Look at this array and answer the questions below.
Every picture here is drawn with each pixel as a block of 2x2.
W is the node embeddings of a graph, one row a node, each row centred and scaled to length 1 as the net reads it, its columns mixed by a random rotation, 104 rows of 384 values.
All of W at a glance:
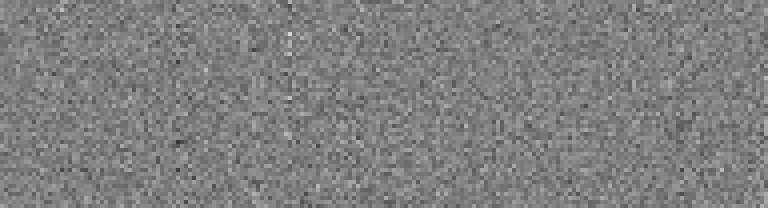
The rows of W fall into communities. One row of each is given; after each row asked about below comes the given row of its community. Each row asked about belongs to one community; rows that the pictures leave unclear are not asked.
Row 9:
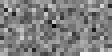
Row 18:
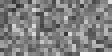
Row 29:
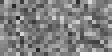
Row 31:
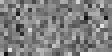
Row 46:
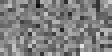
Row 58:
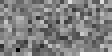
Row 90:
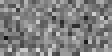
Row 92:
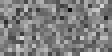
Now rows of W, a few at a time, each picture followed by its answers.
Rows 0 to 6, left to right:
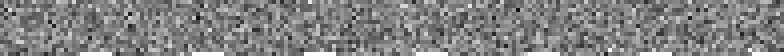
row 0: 9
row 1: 31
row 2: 92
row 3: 29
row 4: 92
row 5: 90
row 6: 29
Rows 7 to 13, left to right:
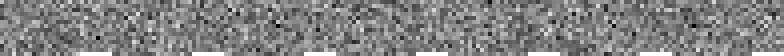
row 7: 58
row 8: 31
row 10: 92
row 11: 46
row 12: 9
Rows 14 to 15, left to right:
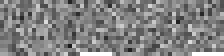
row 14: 9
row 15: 58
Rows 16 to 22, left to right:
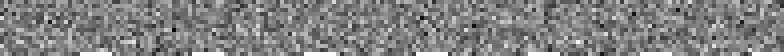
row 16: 9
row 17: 46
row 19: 31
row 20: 29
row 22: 9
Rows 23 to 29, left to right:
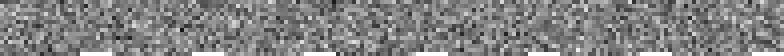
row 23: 46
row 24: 90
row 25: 58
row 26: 46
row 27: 58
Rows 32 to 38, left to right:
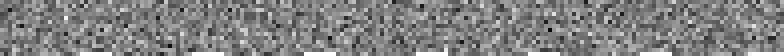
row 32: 18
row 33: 92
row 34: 9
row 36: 18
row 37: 9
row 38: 29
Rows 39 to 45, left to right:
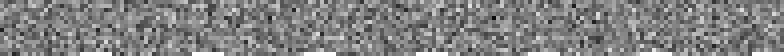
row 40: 29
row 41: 92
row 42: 92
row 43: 92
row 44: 29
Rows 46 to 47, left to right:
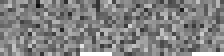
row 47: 92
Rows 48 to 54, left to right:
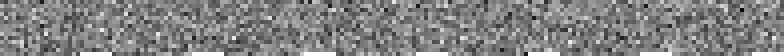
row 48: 46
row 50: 29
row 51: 18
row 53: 58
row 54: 92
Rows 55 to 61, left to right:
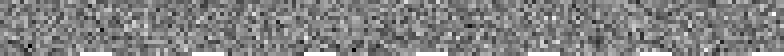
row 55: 31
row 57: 18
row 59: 18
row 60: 29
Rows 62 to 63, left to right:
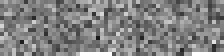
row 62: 92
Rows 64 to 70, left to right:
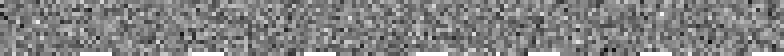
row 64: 18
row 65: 29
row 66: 46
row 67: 58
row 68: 90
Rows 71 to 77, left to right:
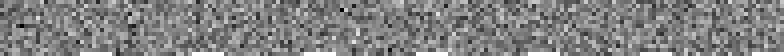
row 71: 18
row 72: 31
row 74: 9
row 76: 90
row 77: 18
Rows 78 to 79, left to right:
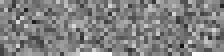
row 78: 29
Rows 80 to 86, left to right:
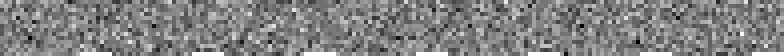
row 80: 29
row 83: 58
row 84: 18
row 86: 18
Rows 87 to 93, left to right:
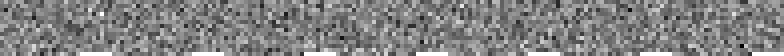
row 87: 9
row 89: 46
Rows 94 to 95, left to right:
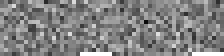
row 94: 92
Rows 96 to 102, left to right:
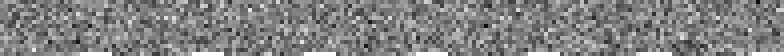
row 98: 58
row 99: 29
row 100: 46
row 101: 92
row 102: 31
